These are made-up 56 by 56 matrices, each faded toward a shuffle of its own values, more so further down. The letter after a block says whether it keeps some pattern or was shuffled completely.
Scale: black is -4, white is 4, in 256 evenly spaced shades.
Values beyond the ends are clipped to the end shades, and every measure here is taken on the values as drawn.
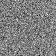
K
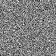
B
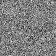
K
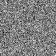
K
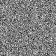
K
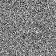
B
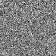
B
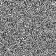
B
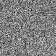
B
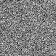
B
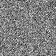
K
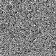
B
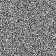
K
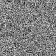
B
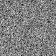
K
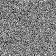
K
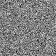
K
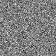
B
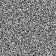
K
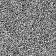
K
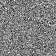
K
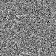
B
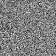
B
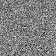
B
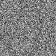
B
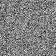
B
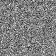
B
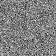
K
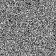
K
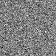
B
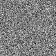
K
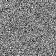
K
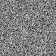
K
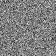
K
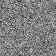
K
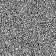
K
